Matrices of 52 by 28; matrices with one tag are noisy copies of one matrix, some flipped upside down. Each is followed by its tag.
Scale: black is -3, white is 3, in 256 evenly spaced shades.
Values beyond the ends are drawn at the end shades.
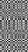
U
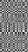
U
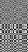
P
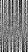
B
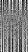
B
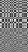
P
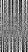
B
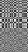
P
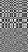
P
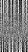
B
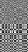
P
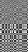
P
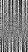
B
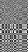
P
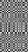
U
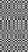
U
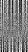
B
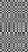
U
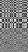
P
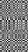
U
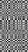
U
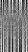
B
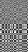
P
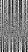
B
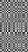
U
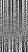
B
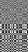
P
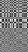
P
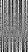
B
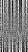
B
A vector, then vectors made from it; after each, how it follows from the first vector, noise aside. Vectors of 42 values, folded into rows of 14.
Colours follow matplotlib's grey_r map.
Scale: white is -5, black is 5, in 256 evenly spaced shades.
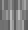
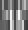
scaled up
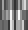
scaled up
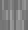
shrunk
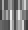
scaled up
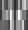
scaled up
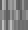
wrapped around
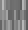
wrapped around
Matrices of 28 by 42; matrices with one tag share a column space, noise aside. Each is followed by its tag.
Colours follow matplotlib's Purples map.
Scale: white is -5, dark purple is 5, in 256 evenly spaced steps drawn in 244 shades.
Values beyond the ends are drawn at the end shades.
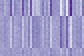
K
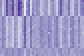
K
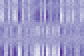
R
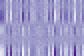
R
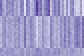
K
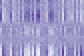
R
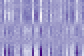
R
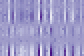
R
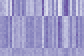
K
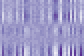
R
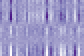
R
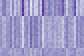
K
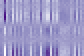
R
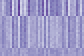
K
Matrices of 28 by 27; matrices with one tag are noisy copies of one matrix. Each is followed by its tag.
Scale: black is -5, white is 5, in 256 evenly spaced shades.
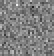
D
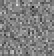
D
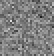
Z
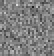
D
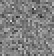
Z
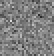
Z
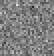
D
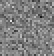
Z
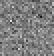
Z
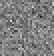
Z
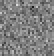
D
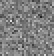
Z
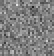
D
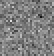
Z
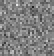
D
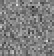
D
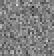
D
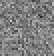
Z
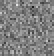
D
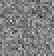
Z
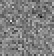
Z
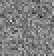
Z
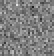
D
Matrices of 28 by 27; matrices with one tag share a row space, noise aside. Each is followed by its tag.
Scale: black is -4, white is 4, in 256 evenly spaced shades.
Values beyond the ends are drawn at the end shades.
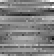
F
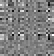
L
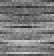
F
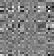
L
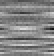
F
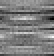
F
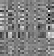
L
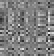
L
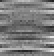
F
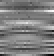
F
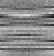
F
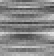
F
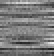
F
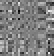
L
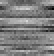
F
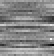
F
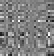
L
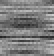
F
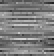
F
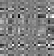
L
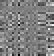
L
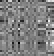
L
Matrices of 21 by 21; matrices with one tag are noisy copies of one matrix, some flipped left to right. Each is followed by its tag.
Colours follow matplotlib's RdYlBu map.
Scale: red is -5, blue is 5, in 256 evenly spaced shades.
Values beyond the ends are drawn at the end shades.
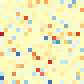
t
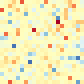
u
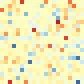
u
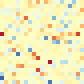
t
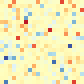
u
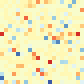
t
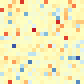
u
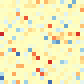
t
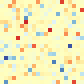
u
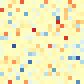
u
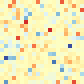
u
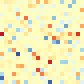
t
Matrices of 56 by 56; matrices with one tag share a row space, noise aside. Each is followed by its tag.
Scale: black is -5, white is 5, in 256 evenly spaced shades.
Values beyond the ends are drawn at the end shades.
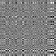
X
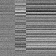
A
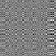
X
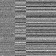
A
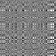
X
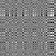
X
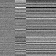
A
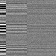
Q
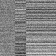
A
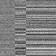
A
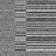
A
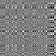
X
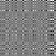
X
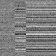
A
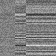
A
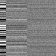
Q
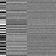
Q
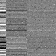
Q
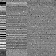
Q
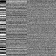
Q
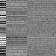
Q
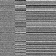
A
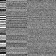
Q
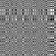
X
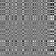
X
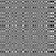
X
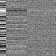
Q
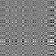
X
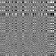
X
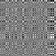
X
